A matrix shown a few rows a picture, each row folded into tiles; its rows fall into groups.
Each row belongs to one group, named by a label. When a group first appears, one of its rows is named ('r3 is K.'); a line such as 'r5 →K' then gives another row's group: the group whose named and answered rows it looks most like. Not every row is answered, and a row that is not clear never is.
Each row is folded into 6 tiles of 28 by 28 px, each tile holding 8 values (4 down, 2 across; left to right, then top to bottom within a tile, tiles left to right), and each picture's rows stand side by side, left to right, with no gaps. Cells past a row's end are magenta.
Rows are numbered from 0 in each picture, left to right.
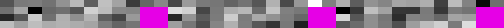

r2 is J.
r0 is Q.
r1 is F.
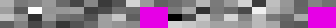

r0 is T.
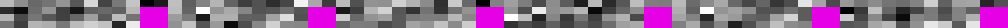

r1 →T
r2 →J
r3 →T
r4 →T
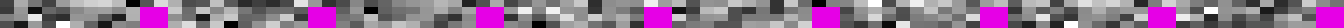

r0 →Q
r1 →T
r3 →F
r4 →J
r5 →Q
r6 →Q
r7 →T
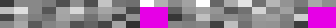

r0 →F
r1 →Q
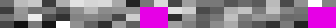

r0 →Q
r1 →F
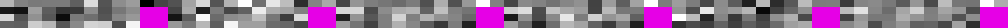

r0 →J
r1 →Q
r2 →F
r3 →F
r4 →T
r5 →F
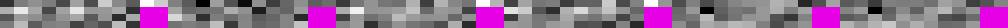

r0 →F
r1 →T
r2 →F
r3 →F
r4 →Q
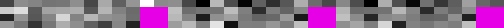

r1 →T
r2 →T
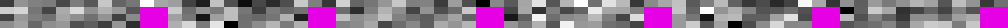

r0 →F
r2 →J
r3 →Q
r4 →T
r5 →J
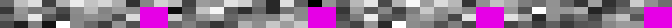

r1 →J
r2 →Q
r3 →T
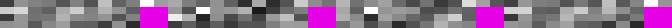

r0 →F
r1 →T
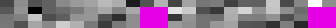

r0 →Q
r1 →F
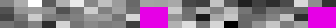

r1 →T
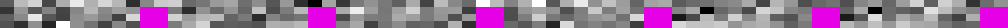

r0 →Q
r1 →J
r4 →Q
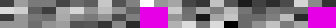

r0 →F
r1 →T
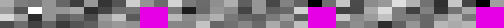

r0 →T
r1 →J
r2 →J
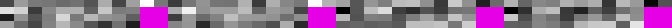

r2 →J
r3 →J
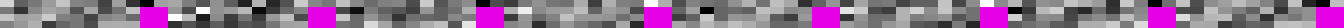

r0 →J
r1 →T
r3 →F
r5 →F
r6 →J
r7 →J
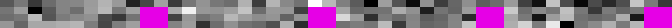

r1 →F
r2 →T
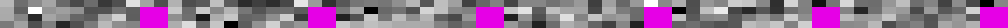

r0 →T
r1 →T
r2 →Q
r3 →F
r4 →J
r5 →J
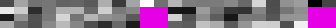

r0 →F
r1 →J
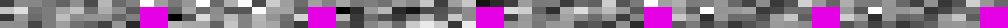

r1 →Q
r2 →J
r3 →F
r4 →T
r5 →T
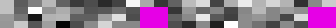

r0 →T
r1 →Q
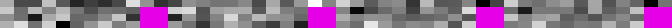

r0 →T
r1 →F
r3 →J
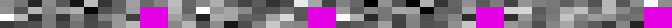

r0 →T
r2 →T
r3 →F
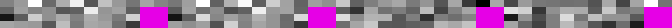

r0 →Q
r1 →Q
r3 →F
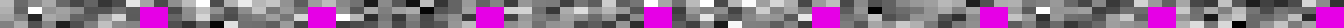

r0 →T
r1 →Q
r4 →Q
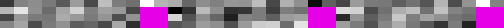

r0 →F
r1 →J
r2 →F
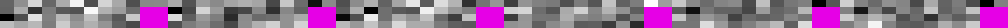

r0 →Q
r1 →J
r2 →Q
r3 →F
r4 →J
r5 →J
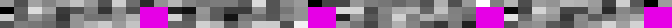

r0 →J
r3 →J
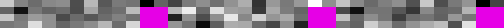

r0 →J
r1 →F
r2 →J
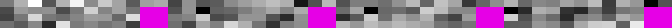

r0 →Q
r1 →Q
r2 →Q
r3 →J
